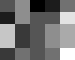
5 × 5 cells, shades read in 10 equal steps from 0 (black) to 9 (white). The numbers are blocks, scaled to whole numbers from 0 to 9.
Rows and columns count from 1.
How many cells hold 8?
1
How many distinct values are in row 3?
5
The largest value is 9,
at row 5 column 5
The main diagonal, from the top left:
3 5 3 5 9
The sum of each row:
13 20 23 23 22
